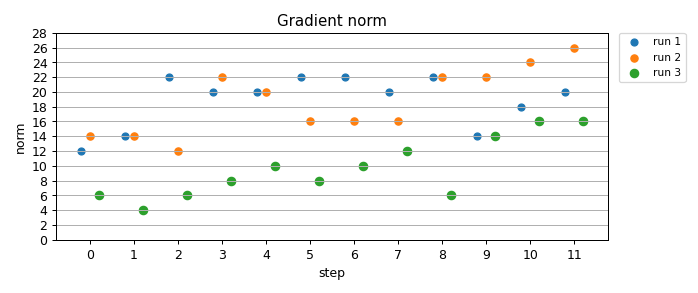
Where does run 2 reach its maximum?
11
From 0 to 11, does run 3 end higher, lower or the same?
higher
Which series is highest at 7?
run 1
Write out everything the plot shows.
Title: Gradient norm
x-axis: step, ticks 0 1 2 3 4 5 6 7 8 9 10 11
y-axis: norm, ticks 0 2 4 6 8 10 12 14 16 18 20 22 24 26 28
Legend: run 1, run 2, run 3
Values:
run 1: 12 14 22 20 20 22 22 20 22 14 18 20
run 2: 14 14 12 22 20 16 16 16 22 22 24 26
run 3: 6 4 6 8 10 8 10 12 6 14 16 16
